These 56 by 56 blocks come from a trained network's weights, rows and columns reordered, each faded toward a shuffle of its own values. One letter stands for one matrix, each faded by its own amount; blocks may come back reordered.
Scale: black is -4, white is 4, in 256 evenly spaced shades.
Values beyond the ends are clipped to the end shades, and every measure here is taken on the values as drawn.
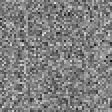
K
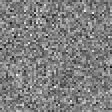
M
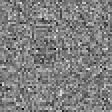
M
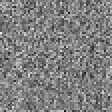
K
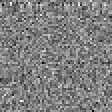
M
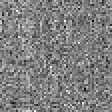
K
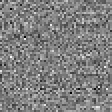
M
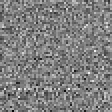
M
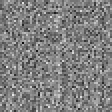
K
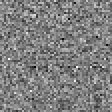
M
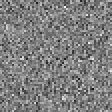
M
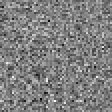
M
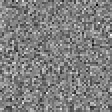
M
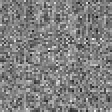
K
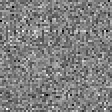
M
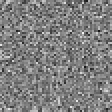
K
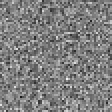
K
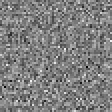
M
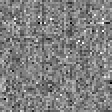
K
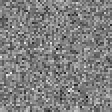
M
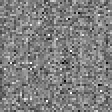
K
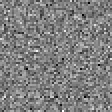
M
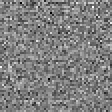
M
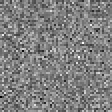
M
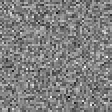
M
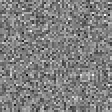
M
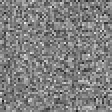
K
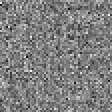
K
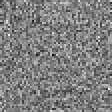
M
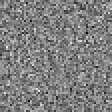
M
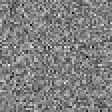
M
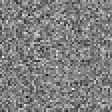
K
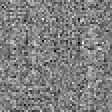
K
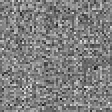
K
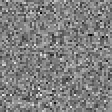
M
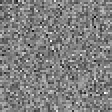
M
